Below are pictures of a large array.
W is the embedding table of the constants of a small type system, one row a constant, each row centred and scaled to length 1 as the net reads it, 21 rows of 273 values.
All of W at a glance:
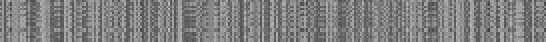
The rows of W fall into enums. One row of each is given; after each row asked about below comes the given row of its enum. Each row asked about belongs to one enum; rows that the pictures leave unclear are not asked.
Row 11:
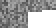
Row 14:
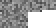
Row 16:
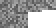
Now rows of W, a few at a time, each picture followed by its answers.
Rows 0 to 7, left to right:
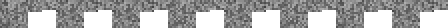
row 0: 11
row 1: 14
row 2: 14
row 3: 16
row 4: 14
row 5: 16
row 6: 11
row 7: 14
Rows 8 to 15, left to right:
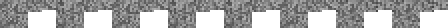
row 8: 16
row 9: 11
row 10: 16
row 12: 11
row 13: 16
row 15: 14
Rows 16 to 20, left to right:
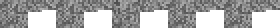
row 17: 16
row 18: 11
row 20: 16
